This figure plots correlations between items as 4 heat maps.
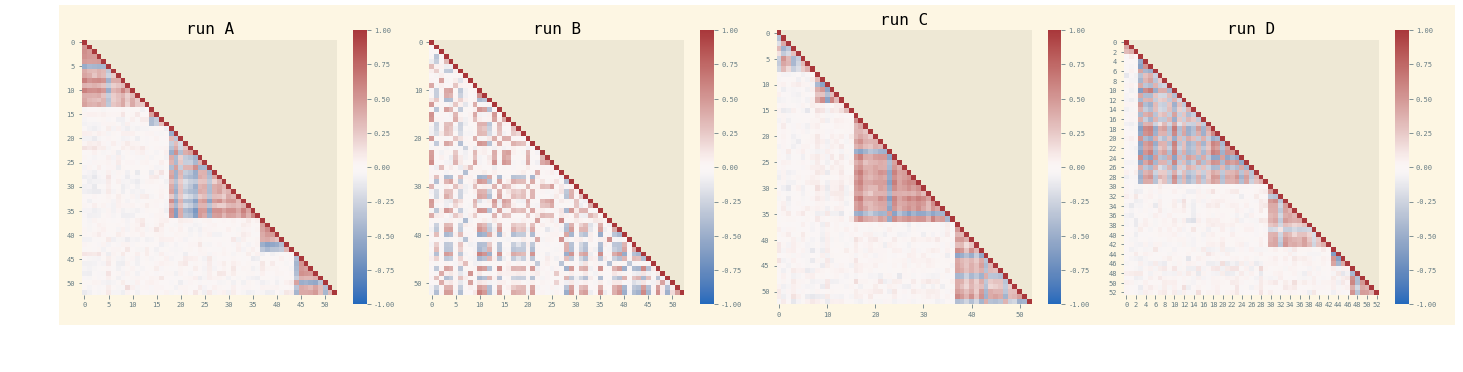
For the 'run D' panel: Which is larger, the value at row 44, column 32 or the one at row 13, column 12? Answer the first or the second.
the first
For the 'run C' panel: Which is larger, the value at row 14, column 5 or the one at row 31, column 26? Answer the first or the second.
the second
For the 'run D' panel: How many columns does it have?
53
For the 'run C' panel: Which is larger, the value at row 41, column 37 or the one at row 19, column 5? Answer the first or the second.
the first
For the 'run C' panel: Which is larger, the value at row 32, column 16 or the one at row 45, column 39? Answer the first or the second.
the first
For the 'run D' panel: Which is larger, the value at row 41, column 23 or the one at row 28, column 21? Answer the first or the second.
the second
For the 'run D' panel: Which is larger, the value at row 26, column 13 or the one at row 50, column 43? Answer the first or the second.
the first
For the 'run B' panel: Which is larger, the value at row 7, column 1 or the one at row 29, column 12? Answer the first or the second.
the first
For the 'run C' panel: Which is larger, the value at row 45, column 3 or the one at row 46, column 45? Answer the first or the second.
the second
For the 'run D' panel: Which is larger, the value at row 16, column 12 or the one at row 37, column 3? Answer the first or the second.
the second
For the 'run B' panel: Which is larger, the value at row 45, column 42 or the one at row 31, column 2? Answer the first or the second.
the first
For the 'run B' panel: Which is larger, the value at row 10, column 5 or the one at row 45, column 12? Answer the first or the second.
the second
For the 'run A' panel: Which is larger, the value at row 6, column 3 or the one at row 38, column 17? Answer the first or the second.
the first
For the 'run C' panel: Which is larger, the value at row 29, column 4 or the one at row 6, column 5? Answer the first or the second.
the second
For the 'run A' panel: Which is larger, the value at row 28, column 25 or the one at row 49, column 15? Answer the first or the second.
the first
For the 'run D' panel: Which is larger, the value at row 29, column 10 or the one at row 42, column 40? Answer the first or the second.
the first
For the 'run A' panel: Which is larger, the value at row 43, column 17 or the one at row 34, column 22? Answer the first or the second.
the first
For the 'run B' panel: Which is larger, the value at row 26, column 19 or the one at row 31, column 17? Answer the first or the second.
the second
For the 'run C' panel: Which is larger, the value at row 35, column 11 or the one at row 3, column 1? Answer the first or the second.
the first
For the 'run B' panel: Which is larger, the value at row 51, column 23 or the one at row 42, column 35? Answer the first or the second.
the first
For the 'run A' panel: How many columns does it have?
53
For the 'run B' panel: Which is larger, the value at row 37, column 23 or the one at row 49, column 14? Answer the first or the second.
the first
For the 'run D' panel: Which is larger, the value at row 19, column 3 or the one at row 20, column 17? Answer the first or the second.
the second
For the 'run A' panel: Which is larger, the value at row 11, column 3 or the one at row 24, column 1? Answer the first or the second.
the first
